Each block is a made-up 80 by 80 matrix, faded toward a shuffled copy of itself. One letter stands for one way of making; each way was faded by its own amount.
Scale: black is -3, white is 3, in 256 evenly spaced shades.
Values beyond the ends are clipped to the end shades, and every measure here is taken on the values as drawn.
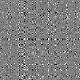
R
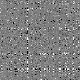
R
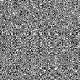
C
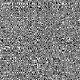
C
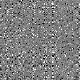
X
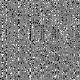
X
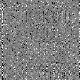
X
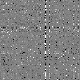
R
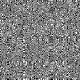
C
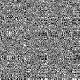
C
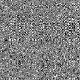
C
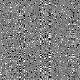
X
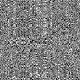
C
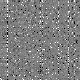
X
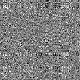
C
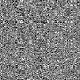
C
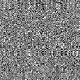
C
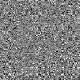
C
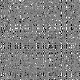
R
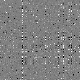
R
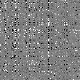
R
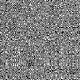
C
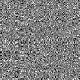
C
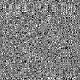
C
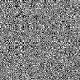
C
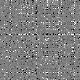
R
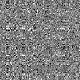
C
